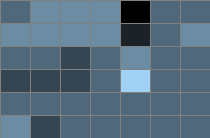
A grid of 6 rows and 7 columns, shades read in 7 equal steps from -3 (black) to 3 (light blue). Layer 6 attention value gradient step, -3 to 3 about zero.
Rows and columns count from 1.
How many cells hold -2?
1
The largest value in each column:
1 1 1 1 3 0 1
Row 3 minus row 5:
0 0 -1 0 1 0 0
